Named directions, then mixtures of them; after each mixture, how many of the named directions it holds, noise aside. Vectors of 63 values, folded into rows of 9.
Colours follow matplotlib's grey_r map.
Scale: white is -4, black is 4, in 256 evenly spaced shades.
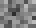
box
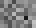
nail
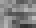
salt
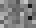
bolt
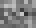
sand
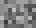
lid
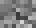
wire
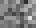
three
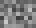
two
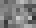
two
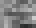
one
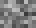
three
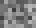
one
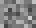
three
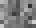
three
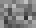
three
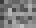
two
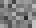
one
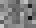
one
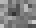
three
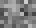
two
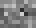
one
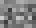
one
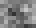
two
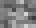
two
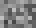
one
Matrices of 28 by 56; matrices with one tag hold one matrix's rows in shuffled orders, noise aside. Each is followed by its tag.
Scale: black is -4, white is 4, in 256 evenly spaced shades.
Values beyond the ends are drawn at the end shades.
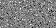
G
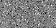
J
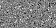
G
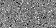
J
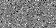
J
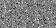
J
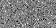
J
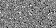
G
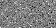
G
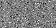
J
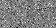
J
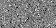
J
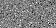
G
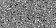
J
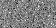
J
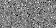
J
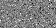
G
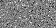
G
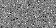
J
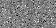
J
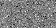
J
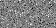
G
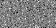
J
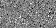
G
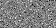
G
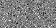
J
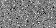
J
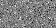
G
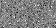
J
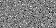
G
